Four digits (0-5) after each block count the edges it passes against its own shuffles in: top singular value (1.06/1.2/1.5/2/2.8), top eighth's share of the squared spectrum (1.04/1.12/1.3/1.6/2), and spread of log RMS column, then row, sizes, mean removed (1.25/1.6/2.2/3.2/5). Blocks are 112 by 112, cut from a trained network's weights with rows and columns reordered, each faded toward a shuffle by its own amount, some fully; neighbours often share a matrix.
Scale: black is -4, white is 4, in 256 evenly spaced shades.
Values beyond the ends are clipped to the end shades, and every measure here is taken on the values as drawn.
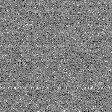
3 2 1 1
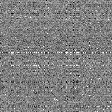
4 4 2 3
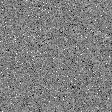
1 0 0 0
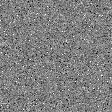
1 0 0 0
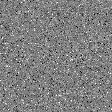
2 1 0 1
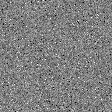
0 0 0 0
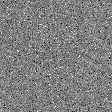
1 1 0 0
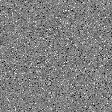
3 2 0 0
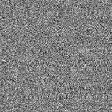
4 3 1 2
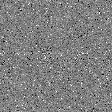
3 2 1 1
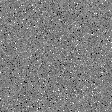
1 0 0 0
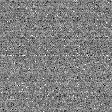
3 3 1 1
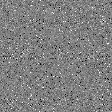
3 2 1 1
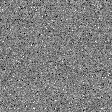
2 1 0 0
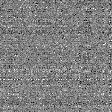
4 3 2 2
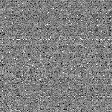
3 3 1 2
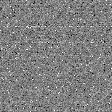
3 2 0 1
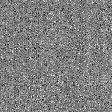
3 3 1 2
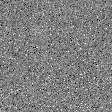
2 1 0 0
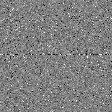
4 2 0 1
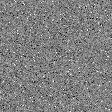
0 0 0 0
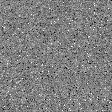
2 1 0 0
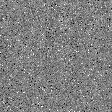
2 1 0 0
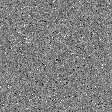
0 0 0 0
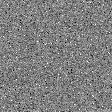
1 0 0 0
